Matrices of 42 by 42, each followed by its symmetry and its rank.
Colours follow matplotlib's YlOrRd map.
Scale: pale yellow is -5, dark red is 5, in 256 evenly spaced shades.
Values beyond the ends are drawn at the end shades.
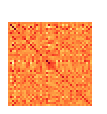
symmetric, rank five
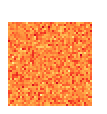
antisymmetric, full rank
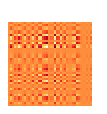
neither, rank one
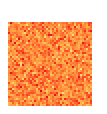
antisymmetric, full rank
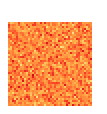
antisymmetric, full rank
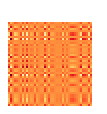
neither, rank one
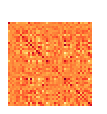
symmetric, rank five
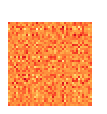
neither, rank five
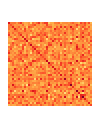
symmetric, rank five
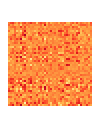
neither, rank five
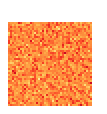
antisymmetric, full rank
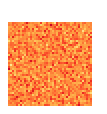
antisymmetric, full rank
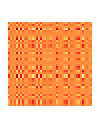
neither, rank one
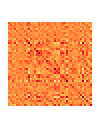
symmetric, rank five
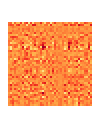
neither, rank five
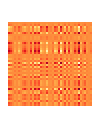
neither, rank one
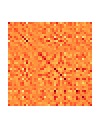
symmetric, rank five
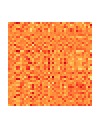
neither, rank five
